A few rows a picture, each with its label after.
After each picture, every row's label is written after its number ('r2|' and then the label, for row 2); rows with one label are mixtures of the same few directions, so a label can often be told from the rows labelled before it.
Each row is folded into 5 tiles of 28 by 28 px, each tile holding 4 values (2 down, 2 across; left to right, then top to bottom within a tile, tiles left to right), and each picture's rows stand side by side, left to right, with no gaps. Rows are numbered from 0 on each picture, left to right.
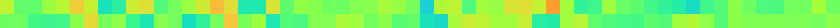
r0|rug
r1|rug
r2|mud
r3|mud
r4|mud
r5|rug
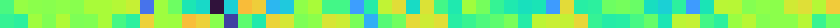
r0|mud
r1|rug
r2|rug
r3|mud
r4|mud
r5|mud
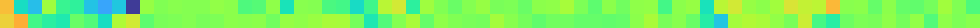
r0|mud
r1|rug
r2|rug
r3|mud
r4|rug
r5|mud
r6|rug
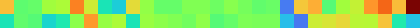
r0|rug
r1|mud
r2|mud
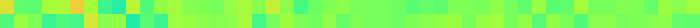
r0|rug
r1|mud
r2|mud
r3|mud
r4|mud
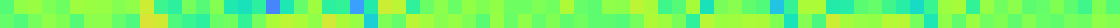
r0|mud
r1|mud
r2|rug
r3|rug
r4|rug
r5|rug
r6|rug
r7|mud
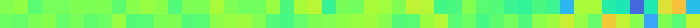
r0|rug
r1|rug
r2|mud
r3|mud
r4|rug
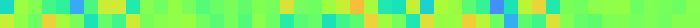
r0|rug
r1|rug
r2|rug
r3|rug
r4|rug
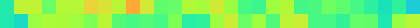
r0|mud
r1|rug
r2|mud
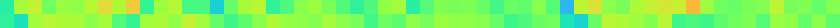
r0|mud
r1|rug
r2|rug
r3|rug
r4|mud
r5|rug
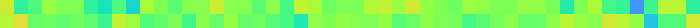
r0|mud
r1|rug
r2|mud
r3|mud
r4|rug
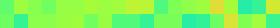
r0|mud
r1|rug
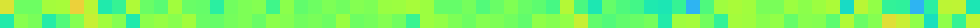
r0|rug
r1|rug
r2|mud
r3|mud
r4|mud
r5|mud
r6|rug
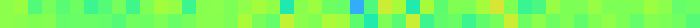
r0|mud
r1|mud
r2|rug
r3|rug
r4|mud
